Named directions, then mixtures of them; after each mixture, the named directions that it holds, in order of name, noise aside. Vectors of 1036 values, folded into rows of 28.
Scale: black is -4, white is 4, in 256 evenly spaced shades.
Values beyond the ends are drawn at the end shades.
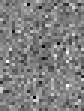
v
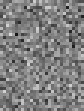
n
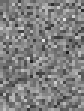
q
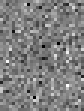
v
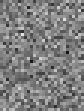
n, q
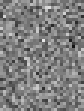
n, q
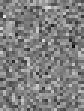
n, q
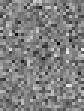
n, v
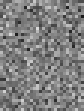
n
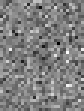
n, v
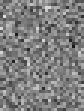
n, q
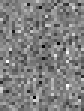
v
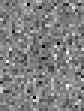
v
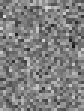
n, q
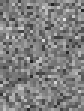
q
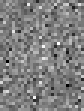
v
